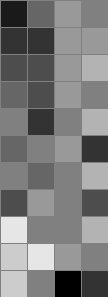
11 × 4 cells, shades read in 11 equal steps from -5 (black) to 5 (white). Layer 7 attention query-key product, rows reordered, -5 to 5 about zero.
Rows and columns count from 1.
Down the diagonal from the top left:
-4 -3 1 0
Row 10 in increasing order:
0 1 3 4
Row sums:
-4 -4 -1 -2 -1 -3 1 -3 6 8 -5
